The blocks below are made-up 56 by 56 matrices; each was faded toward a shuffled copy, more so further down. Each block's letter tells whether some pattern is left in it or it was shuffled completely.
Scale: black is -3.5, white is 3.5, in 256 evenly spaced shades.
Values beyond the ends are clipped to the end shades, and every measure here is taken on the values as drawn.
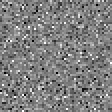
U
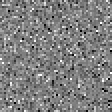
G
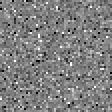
U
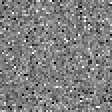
G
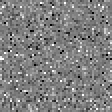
U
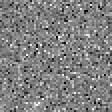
G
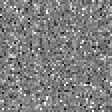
U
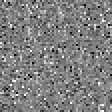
U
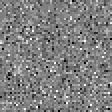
U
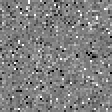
U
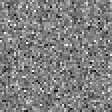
U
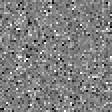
U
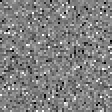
G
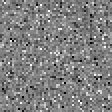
G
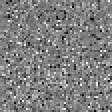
U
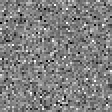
G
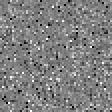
G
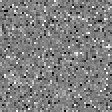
G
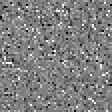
G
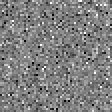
U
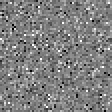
U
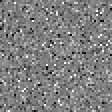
G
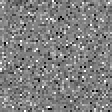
U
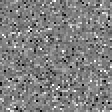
G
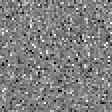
G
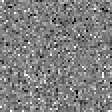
U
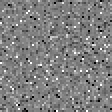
U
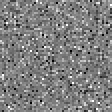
G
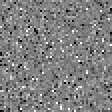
G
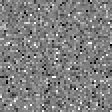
G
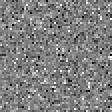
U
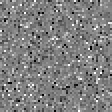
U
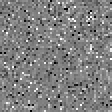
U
